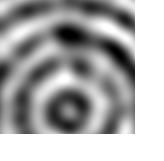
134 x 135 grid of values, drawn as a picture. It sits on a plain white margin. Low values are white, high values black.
Overall the values sit about 50% of the way up the scale. Rings spread out from the bottom middle. There is no overall slope. There are no lone odd cells. The texture varies smoothly and slowly.
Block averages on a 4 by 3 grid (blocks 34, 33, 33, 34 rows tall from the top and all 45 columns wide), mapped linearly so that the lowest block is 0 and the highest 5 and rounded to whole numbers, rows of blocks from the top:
1 3 1
0 4 3
2 0 1
2 5 0
